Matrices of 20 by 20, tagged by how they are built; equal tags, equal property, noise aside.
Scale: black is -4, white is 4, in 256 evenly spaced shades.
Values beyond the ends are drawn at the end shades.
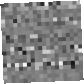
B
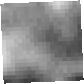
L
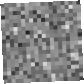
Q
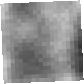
L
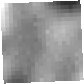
L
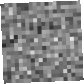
Q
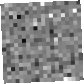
Q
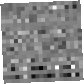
B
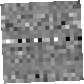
B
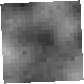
L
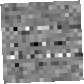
B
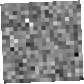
Q
